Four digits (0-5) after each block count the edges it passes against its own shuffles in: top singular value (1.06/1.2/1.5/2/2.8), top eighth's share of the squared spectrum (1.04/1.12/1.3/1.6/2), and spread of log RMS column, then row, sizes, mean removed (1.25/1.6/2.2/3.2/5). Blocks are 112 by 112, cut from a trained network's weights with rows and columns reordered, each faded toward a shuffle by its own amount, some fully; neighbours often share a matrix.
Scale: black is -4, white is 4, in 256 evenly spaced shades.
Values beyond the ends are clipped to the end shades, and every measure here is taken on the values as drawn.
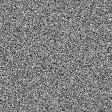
1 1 0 0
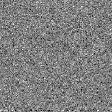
3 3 2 2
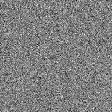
3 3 1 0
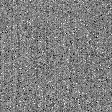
2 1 0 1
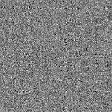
3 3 2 2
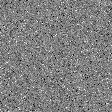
0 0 0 0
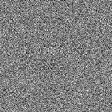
4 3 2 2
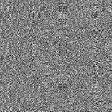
4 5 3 2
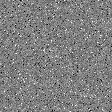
0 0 0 0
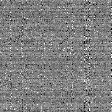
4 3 3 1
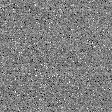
1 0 0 0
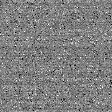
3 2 2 0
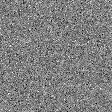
0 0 0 0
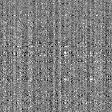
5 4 1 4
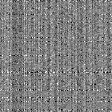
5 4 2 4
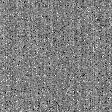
3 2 0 1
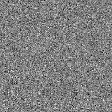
3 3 1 1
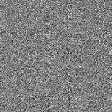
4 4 2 2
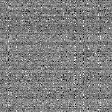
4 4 3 1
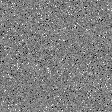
0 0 0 0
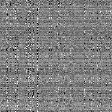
4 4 4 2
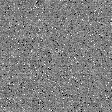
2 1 1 0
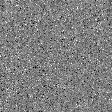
0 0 0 0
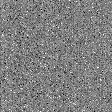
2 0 0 0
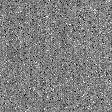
2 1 0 0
